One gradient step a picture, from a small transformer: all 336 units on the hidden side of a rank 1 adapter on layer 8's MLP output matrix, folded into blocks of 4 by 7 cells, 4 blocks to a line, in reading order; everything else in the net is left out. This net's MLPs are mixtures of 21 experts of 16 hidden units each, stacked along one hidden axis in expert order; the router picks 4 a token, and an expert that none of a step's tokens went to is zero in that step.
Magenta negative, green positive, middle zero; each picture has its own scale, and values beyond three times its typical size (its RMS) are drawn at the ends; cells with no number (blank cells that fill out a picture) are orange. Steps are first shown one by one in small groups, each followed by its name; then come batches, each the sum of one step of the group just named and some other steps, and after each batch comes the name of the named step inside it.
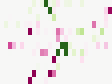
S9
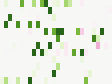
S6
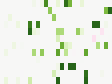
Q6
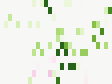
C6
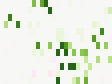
C6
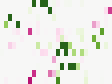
S9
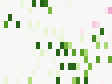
S6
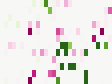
S9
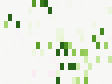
C6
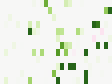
Q6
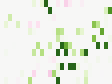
C6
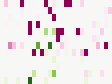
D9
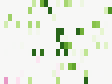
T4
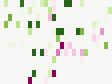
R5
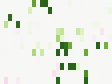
T4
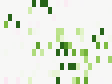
T4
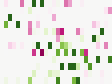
D9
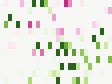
D9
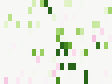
T4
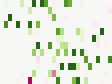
R5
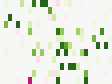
R5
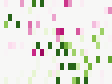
D9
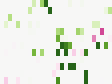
T4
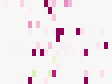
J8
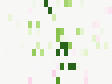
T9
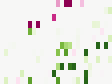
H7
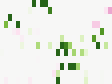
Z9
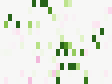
Z9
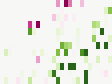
H7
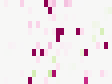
J8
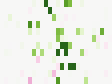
T9
